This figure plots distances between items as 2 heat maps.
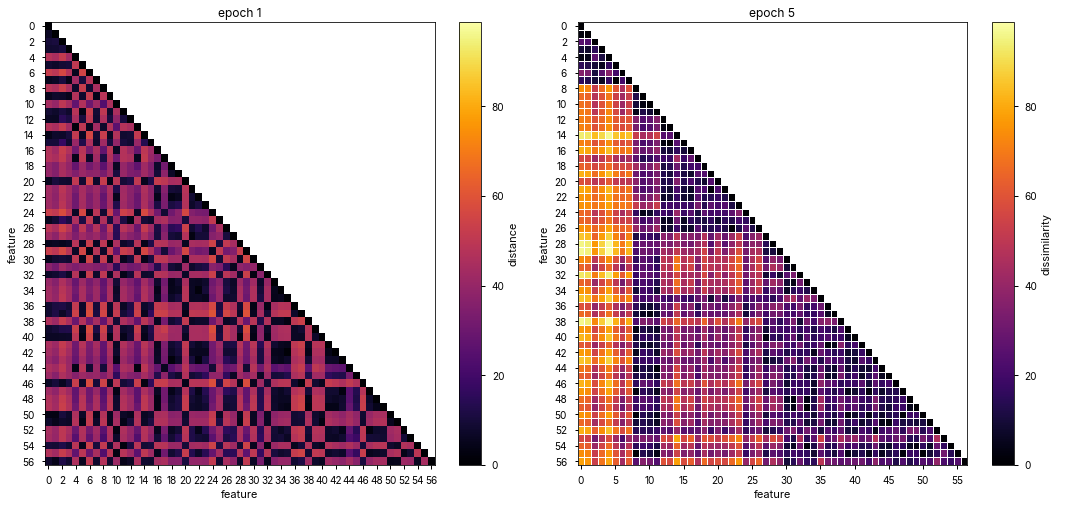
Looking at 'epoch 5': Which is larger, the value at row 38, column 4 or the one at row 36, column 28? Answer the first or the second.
the first
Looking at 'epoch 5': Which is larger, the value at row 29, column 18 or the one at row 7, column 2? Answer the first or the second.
the first
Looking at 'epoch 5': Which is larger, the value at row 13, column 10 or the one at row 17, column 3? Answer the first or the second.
the second
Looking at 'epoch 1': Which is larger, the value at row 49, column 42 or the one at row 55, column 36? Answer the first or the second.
the second
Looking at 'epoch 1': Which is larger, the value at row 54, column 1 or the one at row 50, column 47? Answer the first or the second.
the second
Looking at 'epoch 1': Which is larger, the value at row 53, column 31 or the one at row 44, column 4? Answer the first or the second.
the first
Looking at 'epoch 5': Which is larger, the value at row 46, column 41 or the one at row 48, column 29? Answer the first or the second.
the second
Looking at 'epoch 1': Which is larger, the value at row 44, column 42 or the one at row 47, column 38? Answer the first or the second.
the first
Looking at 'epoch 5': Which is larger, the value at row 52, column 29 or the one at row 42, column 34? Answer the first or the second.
the first
